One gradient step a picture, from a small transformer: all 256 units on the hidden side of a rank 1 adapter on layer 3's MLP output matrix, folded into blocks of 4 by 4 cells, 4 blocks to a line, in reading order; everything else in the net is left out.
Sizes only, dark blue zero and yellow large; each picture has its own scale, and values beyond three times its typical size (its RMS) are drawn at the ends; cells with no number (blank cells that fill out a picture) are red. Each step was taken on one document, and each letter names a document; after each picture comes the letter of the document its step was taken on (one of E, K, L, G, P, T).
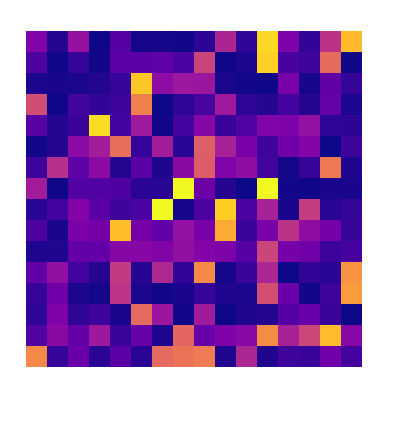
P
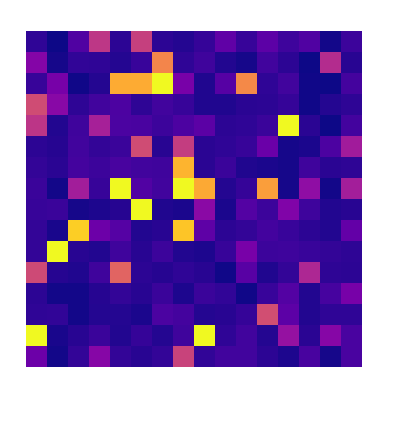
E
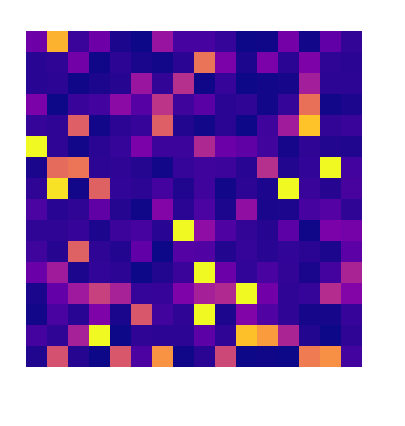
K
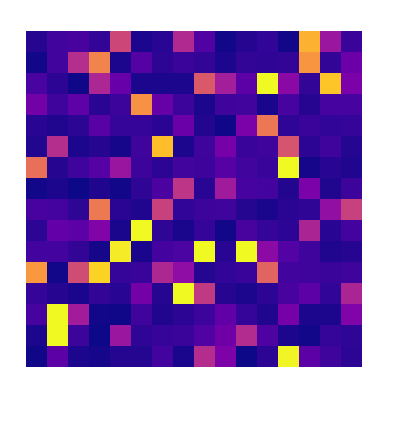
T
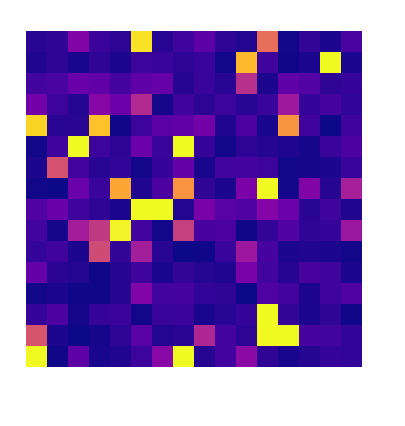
E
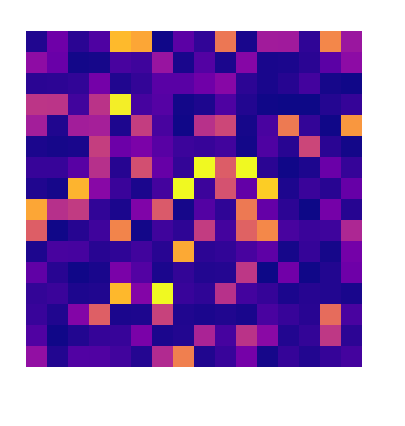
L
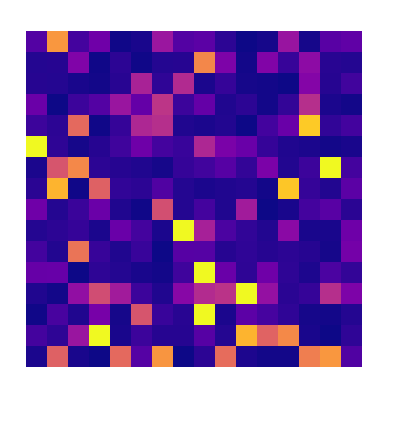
K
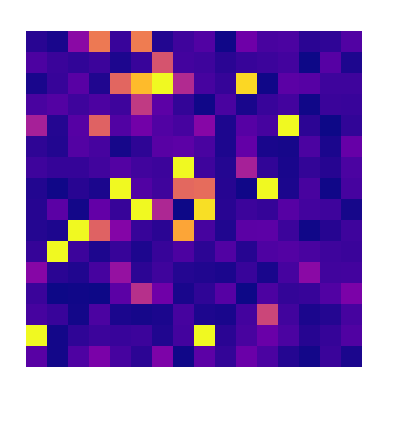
E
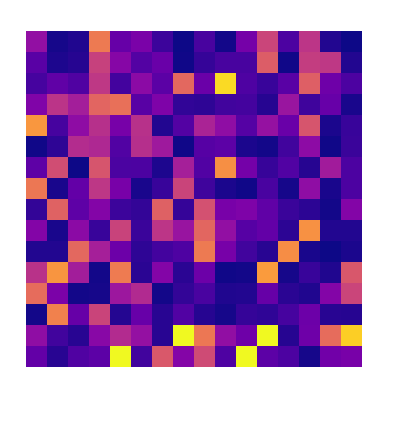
P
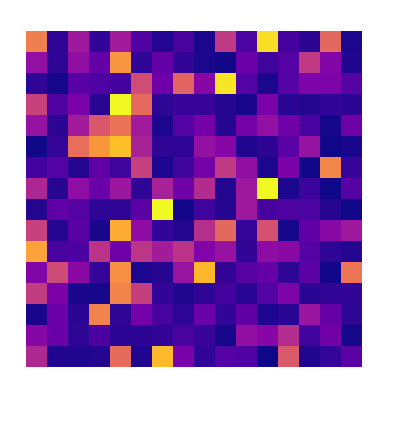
P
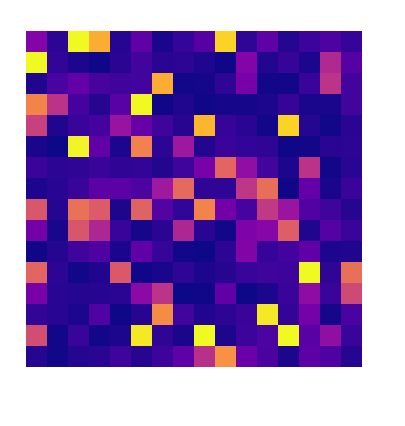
E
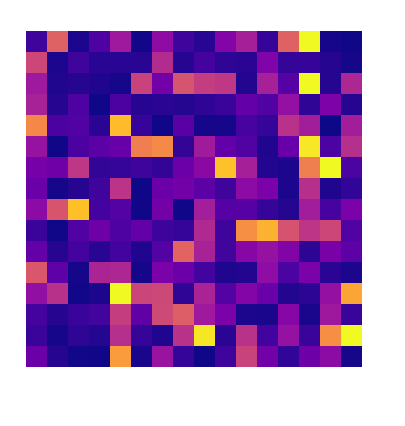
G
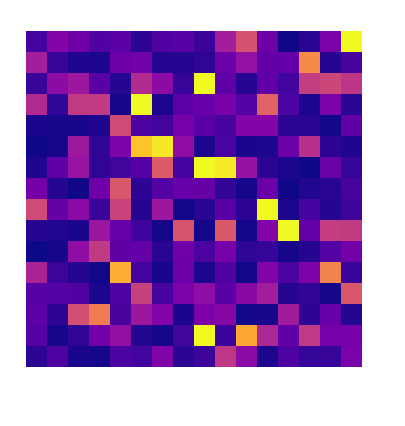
G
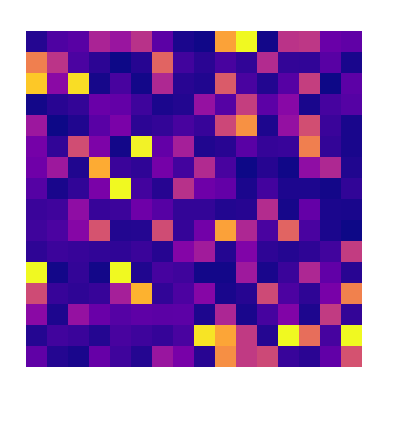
G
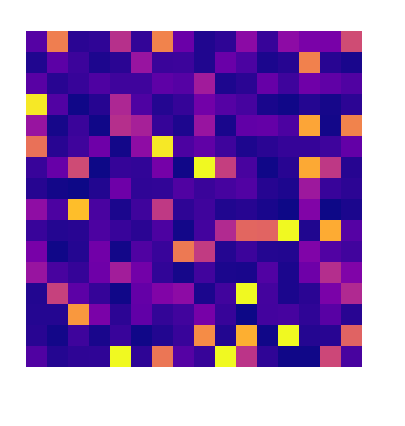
G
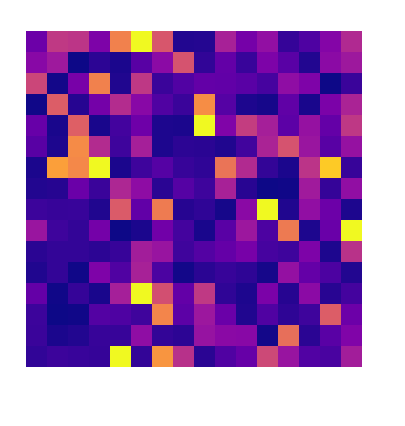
G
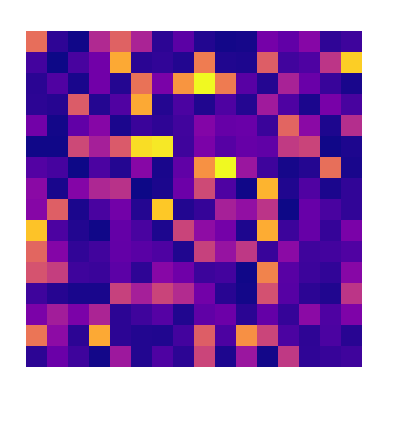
P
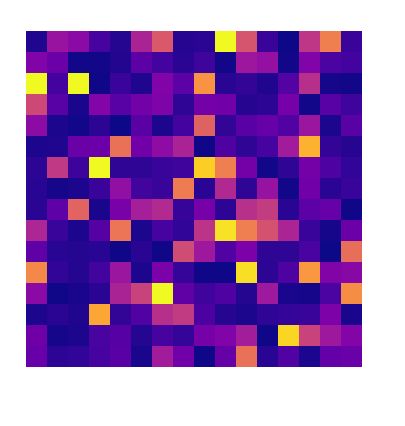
G
